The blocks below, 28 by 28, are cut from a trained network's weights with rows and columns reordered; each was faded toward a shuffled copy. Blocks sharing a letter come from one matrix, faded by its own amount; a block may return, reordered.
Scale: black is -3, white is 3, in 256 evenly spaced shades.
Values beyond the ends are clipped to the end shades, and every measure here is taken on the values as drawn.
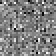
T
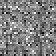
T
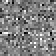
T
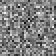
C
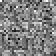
C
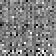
T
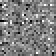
T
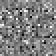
T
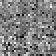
T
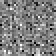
T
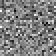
C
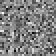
C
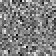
C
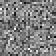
C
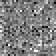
T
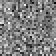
C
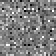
T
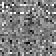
T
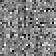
T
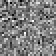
C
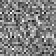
C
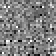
T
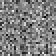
C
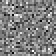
C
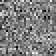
C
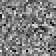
C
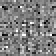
T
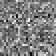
C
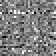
T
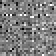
T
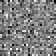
T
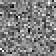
C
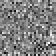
C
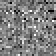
T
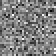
C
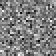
C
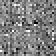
T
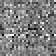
T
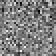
C
